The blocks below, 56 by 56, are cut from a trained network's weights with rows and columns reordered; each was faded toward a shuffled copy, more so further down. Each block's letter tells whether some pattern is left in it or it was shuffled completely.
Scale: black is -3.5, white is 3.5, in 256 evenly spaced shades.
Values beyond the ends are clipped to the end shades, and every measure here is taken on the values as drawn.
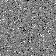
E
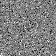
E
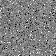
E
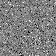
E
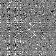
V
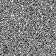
E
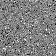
E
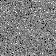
E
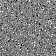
E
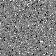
E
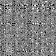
V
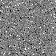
E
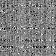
V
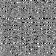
V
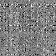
V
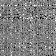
V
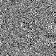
V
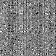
V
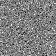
E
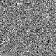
V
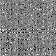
V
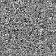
V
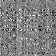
V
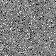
E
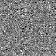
V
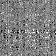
V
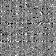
V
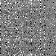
V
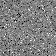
E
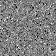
E
